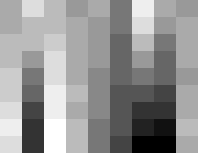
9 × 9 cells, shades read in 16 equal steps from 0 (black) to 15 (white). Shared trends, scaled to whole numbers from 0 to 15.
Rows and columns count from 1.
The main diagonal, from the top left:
10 11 12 10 8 5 3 1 10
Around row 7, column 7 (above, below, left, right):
5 2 5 3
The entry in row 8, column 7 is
2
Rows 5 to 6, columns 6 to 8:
6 7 6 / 5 5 4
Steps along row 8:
down up down down down down down up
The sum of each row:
93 90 87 83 78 75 70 69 63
